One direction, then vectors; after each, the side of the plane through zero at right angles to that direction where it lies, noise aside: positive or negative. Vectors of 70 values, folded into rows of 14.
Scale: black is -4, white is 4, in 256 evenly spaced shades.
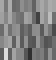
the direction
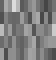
negative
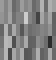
positive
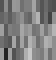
negative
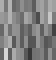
positive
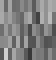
positive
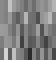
positive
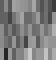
negative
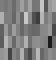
positive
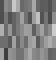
negative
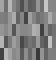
positive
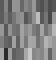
negative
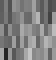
negative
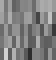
positive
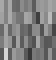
positive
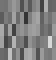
negative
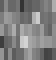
negative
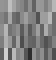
positive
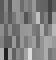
negative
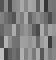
negative
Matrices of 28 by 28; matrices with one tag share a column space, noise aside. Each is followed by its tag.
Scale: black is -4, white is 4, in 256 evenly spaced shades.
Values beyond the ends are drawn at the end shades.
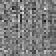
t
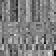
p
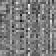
t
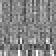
p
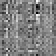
t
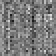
t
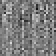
t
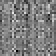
t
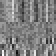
p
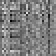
t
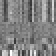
p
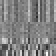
p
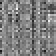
t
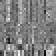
p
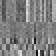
p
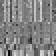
p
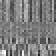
p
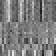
p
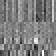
p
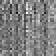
t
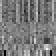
p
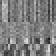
p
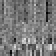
p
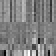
p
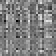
t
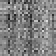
t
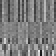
p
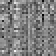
t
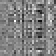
t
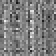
t
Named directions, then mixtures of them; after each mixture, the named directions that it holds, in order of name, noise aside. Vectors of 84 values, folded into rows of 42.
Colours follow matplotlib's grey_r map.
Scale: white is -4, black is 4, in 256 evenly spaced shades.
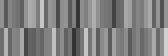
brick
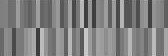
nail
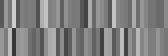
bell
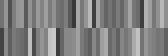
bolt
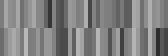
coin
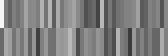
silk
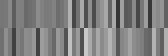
nail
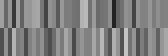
bell, brick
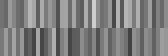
brick, nail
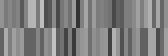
brick, coin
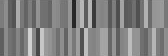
bolt, nail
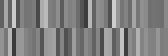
bell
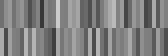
bolt, brick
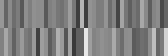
bolt, brick, nail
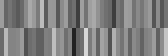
brick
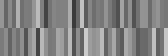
bell, brick, nail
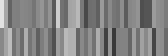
brick, silk
